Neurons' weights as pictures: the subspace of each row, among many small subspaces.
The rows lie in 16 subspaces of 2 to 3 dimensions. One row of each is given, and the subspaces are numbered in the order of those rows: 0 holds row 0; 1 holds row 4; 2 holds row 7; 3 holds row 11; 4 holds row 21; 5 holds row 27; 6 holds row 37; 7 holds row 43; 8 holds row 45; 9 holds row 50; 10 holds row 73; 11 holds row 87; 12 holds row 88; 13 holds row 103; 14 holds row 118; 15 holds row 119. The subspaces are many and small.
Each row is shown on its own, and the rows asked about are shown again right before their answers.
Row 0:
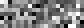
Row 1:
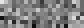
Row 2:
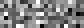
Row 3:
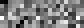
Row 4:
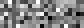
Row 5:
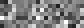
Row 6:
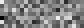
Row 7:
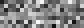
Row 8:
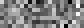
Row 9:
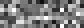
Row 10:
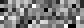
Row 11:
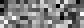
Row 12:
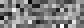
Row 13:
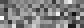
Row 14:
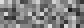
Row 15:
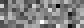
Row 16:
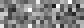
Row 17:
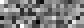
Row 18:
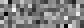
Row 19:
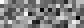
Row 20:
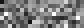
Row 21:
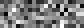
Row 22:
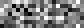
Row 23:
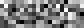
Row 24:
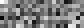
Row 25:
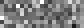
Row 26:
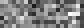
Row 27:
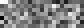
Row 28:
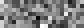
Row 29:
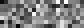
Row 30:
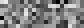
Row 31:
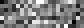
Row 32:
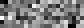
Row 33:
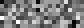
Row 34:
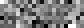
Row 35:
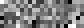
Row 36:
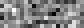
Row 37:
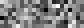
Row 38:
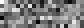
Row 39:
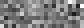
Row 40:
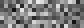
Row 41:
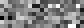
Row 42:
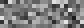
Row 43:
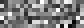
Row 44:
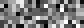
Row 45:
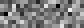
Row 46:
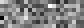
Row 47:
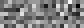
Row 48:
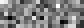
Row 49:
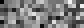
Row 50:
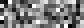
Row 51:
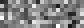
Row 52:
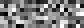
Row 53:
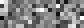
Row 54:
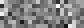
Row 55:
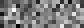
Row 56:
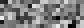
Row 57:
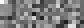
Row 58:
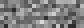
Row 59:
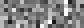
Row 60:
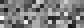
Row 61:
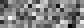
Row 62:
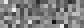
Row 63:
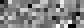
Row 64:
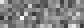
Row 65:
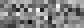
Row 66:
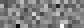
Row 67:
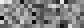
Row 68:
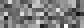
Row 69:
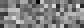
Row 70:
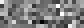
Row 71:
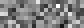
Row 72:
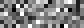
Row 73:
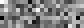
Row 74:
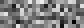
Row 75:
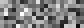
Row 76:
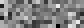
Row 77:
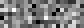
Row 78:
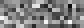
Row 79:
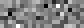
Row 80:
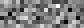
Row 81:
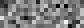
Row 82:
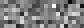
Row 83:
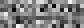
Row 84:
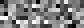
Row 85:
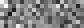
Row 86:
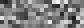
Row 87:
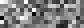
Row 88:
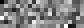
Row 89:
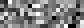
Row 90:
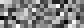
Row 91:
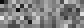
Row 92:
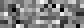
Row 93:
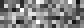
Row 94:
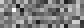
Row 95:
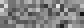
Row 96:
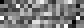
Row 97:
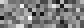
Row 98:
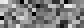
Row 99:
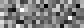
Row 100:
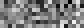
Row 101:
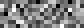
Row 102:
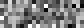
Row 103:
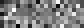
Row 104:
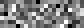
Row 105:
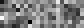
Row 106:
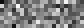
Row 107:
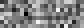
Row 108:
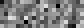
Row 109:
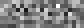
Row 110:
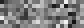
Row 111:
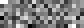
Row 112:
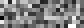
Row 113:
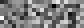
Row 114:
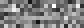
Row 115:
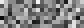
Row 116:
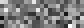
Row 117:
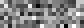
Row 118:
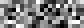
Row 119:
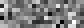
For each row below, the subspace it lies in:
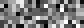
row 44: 2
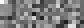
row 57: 0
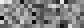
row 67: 11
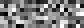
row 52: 4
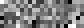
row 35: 12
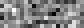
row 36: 15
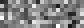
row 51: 15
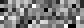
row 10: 12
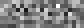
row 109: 3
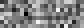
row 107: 7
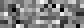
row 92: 4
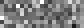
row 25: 14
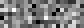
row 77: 15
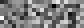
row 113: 5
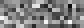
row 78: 14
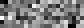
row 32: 9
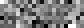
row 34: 12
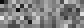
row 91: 3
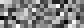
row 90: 6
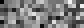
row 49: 2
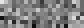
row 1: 12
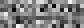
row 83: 4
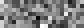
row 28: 2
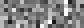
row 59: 2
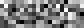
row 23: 3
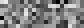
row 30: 11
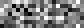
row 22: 3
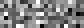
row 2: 1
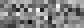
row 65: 3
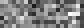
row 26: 5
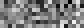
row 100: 12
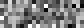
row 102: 12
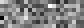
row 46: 11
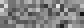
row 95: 3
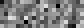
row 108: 1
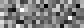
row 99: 13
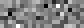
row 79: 6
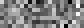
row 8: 12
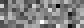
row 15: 15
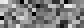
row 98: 11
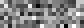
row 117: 1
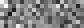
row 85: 13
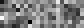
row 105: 3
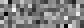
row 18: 9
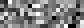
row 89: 0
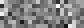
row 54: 8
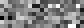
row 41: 9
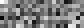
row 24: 10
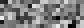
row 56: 9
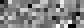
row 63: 0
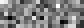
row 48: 1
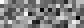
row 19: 14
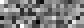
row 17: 2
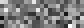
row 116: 2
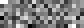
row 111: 12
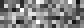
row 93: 2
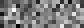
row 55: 13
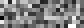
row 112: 9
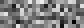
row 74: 4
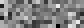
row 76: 15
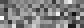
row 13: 10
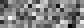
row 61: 0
